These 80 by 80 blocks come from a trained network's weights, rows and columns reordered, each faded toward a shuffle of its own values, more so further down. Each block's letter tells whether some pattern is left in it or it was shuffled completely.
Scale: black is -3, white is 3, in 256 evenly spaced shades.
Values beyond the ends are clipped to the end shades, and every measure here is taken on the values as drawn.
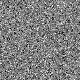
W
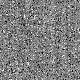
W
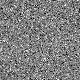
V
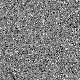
W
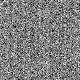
W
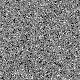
V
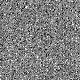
W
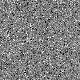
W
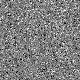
V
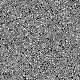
V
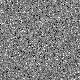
V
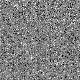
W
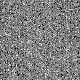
W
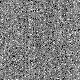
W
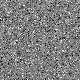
V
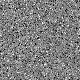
V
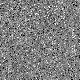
V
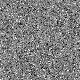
V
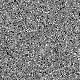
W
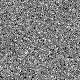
V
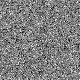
V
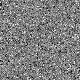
V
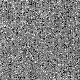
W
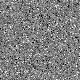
V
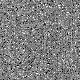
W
